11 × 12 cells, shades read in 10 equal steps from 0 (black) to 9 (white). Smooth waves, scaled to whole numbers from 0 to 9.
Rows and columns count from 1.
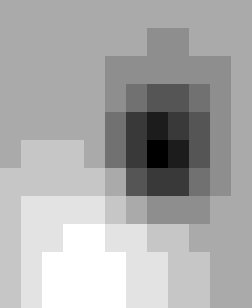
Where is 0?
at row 6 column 8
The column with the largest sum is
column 4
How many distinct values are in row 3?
2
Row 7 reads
7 7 7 7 7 6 3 2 2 4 5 6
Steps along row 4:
same same same same down down down same up up up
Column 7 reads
6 6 5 4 2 2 3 6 8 8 8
